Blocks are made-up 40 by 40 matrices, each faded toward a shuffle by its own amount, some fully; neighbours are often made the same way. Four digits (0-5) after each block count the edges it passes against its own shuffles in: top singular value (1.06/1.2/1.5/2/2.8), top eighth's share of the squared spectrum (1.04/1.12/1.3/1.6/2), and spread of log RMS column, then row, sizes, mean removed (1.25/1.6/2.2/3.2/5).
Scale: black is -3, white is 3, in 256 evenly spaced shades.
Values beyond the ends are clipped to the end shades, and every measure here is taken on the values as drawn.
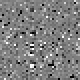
3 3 1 1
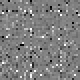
3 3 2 1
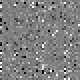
3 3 2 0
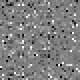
3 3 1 0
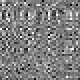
4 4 2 3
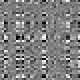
5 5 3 3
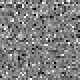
3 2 0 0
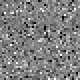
1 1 0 0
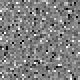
2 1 0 0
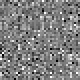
4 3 1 1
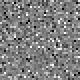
2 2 0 0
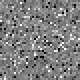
0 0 0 0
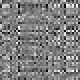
4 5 3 3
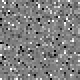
0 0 0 0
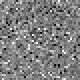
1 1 0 0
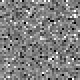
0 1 0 0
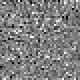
2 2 0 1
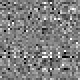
4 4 1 2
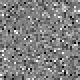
0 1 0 0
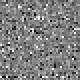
1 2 0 2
